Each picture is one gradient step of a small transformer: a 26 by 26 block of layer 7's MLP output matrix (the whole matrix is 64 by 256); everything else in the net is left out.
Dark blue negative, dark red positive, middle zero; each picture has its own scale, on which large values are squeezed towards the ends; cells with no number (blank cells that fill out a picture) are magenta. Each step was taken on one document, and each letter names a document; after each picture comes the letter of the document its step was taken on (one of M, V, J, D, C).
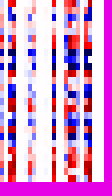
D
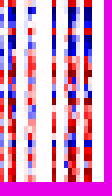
D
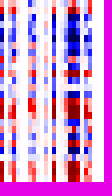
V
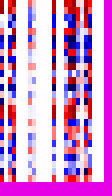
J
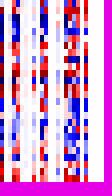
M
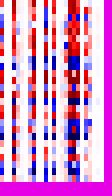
V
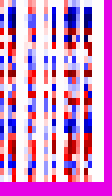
D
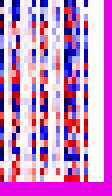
M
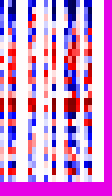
V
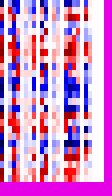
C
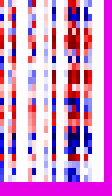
V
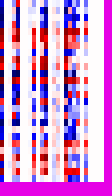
C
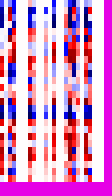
J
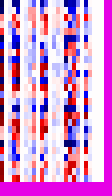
C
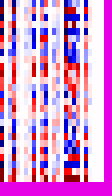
C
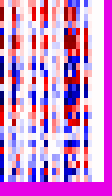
M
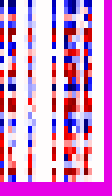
J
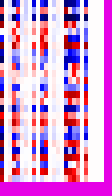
M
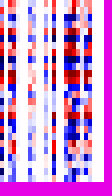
J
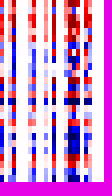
V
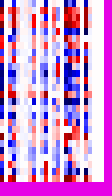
M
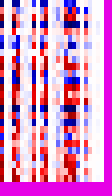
C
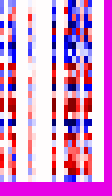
J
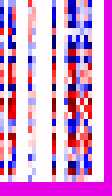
J
